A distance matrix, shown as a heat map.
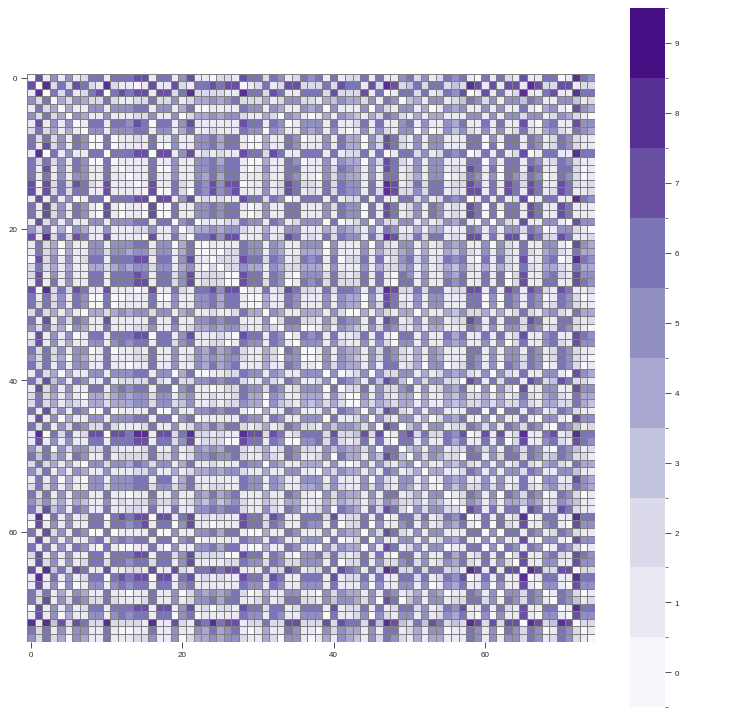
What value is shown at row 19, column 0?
1
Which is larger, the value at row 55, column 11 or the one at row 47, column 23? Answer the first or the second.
the second
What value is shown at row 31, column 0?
2
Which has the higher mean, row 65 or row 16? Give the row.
65
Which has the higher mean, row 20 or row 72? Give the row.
72
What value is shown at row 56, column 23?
3
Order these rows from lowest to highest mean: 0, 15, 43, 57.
43, 57, 15, 0
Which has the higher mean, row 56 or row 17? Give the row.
17
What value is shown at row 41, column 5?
5
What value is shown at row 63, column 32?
6
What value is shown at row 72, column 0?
8
